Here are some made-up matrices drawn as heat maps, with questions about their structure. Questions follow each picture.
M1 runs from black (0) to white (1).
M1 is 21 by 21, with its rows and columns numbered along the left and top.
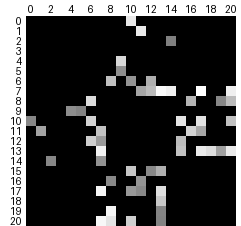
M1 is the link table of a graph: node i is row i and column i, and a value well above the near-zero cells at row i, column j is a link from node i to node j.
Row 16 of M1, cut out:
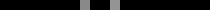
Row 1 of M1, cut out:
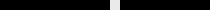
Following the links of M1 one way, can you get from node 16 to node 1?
yes
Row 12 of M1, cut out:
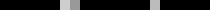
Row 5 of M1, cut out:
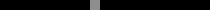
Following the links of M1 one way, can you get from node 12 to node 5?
no
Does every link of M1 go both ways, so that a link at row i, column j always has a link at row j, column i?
yes
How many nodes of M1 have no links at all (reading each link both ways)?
1
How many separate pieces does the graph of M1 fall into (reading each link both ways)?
3
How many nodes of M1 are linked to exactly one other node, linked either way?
6
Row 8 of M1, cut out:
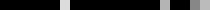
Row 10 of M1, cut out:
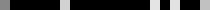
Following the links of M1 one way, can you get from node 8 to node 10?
yes
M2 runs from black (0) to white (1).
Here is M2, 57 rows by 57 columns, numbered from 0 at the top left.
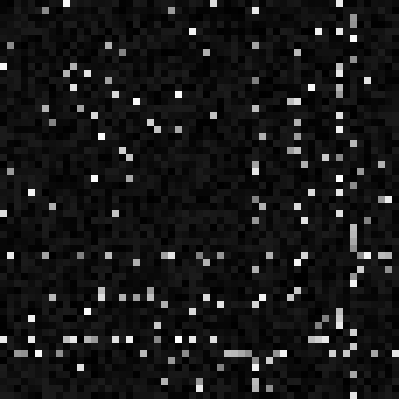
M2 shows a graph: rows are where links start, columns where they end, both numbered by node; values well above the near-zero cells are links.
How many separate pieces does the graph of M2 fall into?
4
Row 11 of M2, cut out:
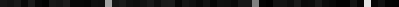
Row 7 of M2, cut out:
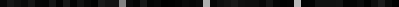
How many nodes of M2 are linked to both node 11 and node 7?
0
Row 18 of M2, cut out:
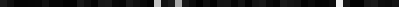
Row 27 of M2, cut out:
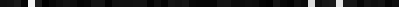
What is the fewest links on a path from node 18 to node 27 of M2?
2
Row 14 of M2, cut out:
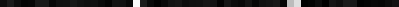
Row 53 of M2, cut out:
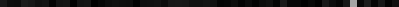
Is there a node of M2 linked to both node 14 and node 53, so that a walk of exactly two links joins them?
no
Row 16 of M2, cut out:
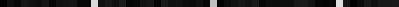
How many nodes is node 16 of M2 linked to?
3
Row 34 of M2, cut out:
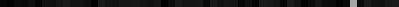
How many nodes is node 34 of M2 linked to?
1
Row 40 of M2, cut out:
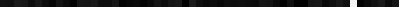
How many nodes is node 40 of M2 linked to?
1
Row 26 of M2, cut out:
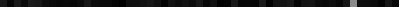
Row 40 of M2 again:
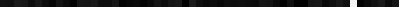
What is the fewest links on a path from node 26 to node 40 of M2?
2
